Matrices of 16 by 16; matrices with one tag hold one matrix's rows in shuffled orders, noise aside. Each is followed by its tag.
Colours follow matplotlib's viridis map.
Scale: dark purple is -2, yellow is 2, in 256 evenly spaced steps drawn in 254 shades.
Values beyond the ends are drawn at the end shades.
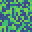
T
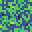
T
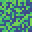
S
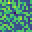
S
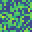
T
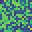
S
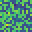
S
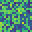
S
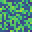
T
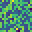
T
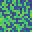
S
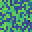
S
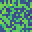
S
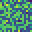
S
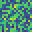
T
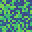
S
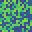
S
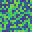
T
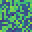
T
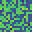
S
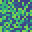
S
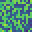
S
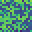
S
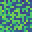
S
